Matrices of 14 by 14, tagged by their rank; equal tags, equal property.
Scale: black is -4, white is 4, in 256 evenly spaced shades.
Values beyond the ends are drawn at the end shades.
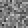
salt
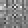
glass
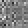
glass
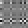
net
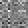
glass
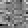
glass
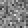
salt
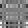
net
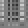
net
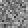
salt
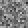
salt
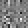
glass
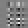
net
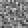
salt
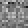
glass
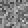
salt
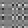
net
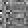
glass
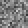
salt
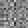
glass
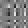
net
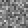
salt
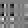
net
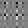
net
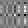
net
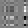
net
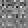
glass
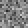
salt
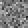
salt
